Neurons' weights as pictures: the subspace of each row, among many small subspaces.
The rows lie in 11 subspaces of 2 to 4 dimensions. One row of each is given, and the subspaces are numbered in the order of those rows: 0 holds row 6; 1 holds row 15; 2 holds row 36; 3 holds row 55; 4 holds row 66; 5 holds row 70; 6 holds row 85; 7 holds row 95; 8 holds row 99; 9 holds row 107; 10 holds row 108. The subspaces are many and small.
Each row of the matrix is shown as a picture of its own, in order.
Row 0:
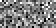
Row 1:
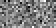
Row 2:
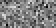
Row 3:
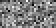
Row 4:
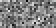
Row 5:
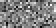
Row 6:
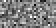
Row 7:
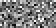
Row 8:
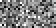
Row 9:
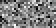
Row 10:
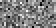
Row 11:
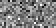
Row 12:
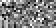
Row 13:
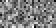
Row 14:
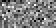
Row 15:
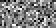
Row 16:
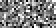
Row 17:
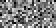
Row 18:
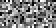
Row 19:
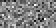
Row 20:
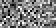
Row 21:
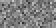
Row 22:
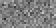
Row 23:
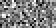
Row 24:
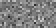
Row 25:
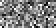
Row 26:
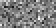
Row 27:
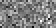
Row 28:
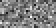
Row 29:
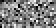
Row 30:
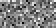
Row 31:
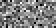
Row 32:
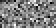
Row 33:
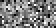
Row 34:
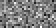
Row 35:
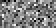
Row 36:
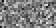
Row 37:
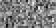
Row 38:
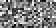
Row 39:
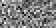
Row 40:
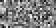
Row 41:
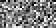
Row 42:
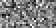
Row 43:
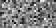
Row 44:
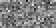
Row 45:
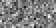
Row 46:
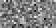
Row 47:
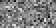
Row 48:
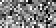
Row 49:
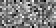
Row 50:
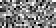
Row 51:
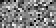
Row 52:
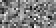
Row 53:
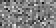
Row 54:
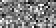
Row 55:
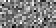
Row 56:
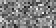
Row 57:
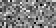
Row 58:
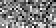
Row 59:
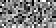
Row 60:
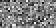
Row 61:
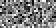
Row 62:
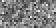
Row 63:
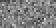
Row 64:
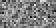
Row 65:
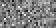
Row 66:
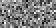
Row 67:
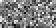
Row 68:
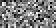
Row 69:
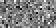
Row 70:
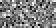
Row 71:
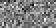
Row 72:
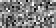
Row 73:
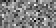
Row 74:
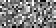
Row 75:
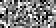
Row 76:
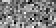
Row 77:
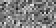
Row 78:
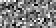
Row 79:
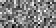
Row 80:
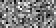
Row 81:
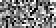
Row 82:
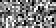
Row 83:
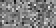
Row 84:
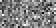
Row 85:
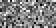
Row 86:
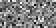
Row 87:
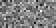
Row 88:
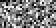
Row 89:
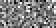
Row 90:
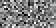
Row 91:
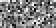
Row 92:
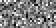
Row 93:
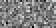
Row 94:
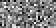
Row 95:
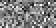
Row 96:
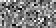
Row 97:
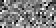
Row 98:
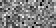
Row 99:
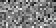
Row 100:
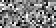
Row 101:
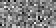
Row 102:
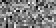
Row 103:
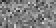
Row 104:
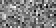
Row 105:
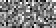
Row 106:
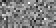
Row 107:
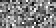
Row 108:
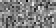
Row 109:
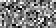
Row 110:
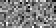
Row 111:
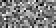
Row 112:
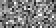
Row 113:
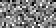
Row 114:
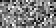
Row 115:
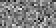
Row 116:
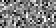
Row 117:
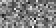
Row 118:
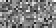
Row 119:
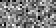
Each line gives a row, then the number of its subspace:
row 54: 2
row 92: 2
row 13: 8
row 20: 4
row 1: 3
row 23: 5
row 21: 5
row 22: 9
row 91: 9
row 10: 4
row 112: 3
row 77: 7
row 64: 0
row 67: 2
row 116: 2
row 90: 9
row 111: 6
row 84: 4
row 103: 10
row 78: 7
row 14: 5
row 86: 6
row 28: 0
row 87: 6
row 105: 8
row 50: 5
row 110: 8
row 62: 0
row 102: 10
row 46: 0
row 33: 3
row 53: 9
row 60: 9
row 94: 5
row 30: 5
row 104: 9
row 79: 3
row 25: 7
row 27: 7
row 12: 5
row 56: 2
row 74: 3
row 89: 8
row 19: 6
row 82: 10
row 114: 9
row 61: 3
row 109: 1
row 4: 9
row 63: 9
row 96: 1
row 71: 7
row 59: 3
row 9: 2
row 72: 10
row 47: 7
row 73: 1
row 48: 7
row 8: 4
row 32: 2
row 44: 10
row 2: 9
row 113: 5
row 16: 8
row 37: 10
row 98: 4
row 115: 1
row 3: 10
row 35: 1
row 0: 2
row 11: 6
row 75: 0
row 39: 4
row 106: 5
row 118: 0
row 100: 7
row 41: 3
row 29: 2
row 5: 0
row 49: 3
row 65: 4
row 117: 1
